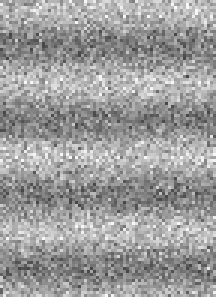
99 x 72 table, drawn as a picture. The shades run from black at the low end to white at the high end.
Stripes running across repeat 4 times from top to bottom. Overall the values sit about 60% of the way up the scale. There is no seam. The histogram is bell-shaped. No single row or column stands out from its neighbours. There is no overall slope.
